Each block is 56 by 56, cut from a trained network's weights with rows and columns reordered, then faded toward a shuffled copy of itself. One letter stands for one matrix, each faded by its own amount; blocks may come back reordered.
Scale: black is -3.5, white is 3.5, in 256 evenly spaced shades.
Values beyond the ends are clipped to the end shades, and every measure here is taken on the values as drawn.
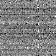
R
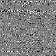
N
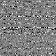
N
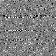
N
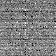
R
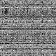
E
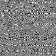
N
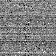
R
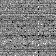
R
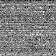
R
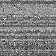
E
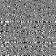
N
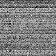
E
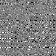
N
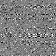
N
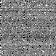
R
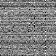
E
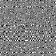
N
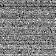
R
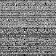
E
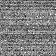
R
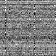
E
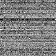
E
